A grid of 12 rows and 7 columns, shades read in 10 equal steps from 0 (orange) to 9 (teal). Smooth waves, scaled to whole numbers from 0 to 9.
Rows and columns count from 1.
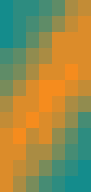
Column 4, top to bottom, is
7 6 4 3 1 0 0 1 1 3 5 7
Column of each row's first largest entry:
1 1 1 1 1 1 7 7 7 7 7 6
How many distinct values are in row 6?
5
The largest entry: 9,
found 6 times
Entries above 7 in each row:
3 2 2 0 0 0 0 0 1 1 2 3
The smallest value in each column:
1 0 0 0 0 0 1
